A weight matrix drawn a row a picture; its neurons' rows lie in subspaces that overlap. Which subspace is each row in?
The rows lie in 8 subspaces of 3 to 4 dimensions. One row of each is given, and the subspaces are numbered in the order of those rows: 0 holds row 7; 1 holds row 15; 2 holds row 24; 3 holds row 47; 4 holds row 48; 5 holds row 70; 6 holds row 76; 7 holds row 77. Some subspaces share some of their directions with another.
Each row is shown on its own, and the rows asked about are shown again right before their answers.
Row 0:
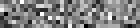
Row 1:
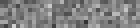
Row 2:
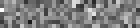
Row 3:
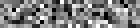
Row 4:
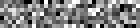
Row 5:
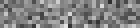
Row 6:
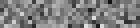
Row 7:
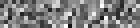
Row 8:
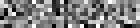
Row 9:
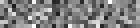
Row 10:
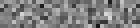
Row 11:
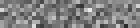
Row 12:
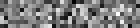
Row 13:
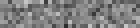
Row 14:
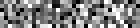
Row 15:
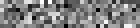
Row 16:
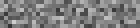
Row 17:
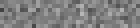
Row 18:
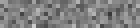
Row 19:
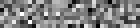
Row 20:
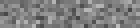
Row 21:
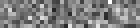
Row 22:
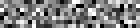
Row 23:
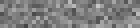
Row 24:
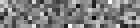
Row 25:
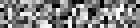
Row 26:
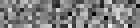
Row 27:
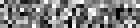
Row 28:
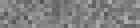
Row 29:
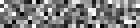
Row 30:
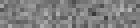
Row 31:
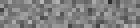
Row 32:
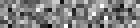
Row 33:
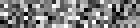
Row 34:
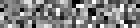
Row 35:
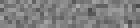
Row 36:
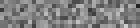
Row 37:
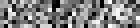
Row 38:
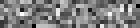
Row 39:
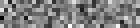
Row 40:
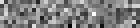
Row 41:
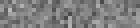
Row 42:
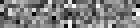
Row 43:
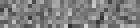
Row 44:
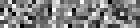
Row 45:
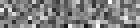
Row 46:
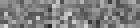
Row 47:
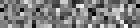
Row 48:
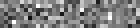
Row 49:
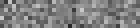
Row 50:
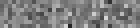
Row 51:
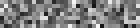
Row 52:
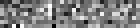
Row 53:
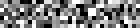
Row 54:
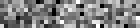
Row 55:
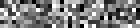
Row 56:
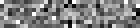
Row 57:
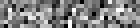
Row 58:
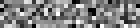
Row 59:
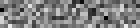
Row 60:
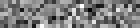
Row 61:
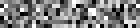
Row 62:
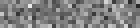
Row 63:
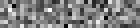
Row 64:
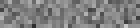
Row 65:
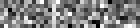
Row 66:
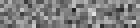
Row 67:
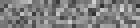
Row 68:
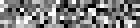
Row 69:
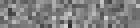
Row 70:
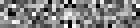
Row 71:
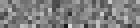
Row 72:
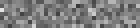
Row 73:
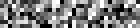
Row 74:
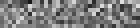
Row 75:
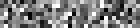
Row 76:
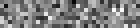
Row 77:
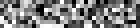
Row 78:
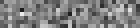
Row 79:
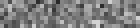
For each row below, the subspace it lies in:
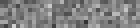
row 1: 2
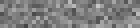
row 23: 5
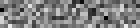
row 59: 4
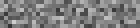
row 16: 4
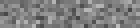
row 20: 6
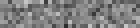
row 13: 1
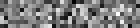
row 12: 2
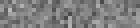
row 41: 5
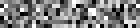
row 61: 6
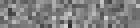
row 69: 5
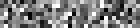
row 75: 0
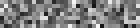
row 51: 6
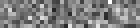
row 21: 0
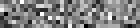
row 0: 4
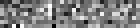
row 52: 2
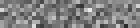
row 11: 6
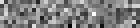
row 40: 5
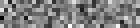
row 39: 2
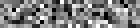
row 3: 0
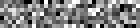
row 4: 1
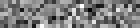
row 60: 6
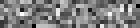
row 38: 4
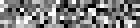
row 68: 1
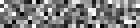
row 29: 5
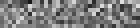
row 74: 1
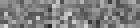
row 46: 2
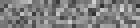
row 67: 1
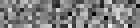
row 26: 3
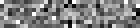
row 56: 5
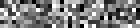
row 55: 4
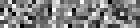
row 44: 2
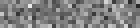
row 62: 3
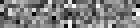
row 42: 5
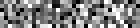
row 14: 3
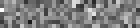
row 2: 4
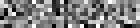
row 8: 4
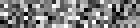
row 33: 6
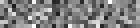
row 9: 4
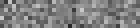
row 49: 2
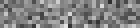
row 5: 2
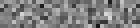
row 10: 0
